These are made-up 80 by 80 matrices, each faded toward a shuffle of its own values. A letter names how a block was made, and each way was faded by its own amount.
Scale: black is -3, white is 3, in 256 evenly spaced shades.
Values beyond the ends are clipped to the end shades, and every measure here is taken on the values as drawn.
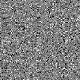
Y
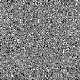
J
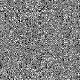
J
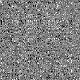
Y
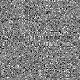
Y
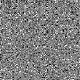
J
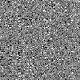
J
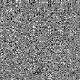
Y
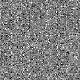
J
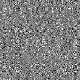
Y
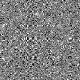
Y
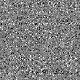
J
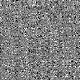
J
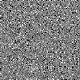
J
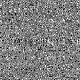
J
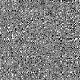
Y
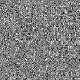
J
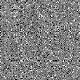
Y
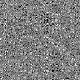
Y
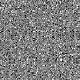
J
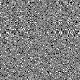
Y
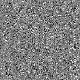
J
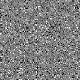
Y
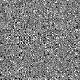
J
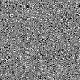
Y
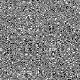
J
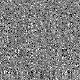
Y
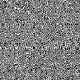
Y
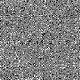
J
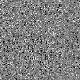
J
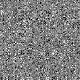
J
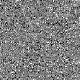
J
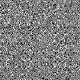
J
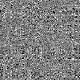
Y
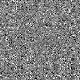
J
